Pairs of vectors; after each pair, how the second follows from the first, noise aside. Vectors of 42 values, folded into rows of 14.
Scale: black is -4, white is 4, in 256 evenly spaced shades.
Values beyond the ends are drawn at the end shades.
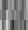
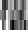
scaled up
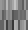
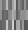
sign-scrambled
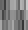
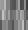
negated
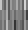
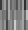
negated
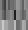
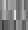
negated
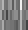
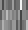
sign-scrambled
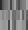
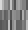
negated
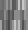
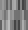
negated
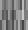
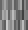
negated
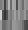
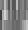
negated
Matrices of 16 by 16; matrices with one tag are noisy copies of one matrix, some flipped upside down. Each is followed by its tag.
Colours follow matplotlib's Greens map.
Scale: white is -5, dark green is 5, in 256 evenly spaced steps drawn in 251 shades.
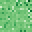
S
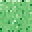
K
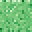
K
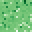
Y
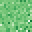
S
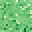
Y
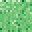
K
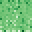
K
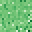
S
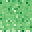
K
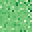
S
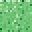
K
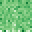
K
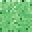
K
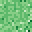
S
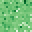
Y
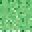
K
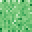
K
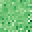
S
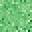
S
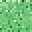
K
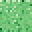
K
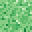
Y
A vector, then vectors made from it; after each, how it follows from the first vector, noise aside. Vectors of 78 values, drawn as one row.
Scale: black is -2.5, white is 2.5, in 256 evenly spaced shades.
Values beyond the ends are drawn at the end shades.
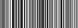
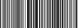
wrapped around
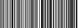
wrapped around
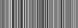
shrunk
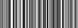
sign-scrambled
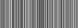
shrunk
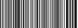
wrapped around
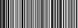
wrapped around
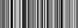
sign-scrambled
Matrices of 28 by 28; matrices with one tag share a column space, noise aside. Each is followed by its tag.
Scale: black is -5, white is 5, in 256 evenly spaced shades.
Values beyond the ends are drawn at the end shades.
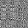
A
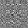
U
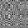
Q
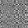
U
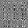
A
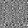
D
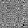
D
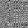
D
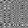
D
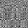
A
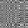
D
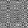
D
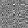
U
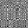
A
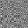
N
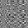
U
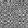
U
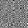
D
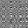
N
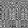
A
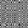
D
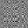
N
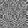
Q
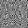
Q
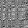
A
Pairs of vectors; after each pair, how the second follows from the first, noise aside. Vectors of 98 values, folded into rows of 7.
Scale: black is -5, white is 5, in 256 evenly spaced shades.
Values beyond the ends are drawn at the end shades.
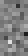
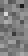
wrapped around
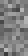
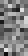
scaled up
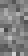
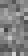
copied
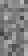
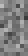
wrapped around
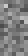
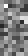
scaled up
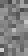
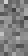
wrapped around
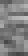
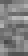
copied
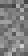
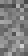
copied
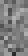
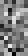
scaled up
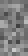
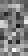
scaled up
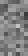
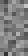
wrapped around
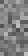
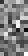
scaled up
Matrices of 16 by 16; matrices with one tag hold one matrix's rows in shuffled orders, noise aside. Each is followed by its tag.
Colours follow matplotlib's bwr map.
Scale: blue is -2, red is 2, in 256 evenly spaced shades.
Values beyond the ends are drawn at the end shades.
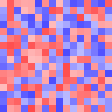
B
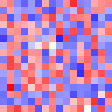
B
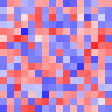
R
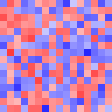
B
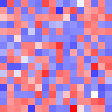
R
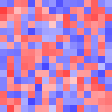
R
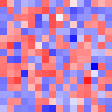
B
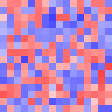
R
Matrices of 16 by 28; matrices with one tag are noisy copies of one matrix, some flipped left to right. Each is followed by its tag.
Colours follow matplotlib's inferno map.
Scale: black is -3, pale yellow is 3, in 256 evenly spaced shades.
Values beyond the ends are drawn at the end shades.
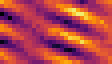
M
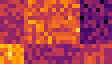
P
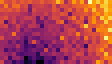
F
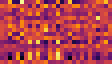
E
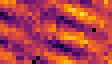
M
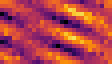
M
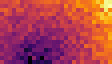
F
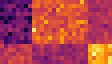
P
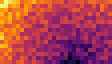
F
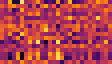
E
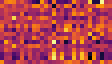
E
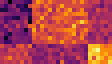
P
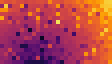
F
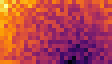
F
